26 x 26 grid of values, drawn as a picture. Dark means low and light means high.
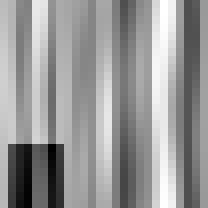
Streaks run downward. The bottom left is the ninth with the lowest average. The bottom left is the roughest part. An odd patch, lower than its surroundings, sits in the bottom left. The top middle is the calmest part.
